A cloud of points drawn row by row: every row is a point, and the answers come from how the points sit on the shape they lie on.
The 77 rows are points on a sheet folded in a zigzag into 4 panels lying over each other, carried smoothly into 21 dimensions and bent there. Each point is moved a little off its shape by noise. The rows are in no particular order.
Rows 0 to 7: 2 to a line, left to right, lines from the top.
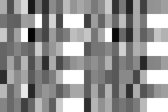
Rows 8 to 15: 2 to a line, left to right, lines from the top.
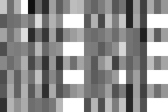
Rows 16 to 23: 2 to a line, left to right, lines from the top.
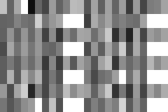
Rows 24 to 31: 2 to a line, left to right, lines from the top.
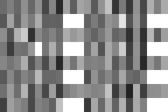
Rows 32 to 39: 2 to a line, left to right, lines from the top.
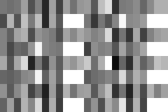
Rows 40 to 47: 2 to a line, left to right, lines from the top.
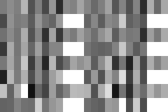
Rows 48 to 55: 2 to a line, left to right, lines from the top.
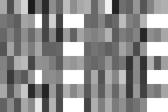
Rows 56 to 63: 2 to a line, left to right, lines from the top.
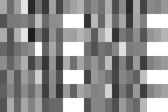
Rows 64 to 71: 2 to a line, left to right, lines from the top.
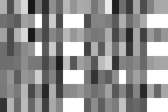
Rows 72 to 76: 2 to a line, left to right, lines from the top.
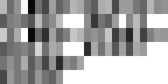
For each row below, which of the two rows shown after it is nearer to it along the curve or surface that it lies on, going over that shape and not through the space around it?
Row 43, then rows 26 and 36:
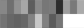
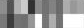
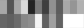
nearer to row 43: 26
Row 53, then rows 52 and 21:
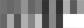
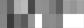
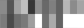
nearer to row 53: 21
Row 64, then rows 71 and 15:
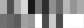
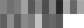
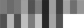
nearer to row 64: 15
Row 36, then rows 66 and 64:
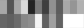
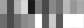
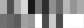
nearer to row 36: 66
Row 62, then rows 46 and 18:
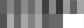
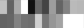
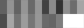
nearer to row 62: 18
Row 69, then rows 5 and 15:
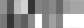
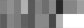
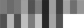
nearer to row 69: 5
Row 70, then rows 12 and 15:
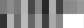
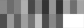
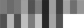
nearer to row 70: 15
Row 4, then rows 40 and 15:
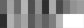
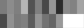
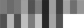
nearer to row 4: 40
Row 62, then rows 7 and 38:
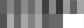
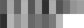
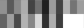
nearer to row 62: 7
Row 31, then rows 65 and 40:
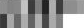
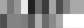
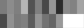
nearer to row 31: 65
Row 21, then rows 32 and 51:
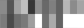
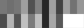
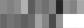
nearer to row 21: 51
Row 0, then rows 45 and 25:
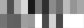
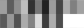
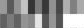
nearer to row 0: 45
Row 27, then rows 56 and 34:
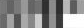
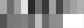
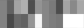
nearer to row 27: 56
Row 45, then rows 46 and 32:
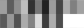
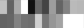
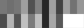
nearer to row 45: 32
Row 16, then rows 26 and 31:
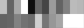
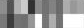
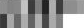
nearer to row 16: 31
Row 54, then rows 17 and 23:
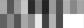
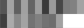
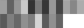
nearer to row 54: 23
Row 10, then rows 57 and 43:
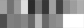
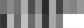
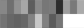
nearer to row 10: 57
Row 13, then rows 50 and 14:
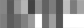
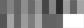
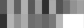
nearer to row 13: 50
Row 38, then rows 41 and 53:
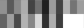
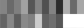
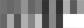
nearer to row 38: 53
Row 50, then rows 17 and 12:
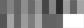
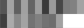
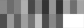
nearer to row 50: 17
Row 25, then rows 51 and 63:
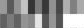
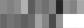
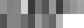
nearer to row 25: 63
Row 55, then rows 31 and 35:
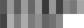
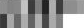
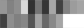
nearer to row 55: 35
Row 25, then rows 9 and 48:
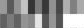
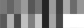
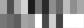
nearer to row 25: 48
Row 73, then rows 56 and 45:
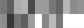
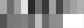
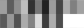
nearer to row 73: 56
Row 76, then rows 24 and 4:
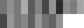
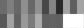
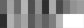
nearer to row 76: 24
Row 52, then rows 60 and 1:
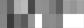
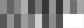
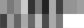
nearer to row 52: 60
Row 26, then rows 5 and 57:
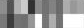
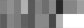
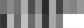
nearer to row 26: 5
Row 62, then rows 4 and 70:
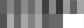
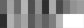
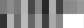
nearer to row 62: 4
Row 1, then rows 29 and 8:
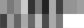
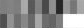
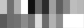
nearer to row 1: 8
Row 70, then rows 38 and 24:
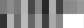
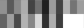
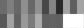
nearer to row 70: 38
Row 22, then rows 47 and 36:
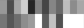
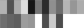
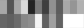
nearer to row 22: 36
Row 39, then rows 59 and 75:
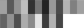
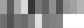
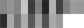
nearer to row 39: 75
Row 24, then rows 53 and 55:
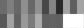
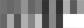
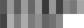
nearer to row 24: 55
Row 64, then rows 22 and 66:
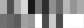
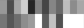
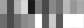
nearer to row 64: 66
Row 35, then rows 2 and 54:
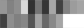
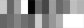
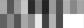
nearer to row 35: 2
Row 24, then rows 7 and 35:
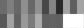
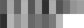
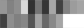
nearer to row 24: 7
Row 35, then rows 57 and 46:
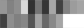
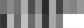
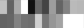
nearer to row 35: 46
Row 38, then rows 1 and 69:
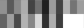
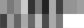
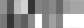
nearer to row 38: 1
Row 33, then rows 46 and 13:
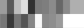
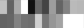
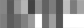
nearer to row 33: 13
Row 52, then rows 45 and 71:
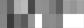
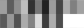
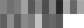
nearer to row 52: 71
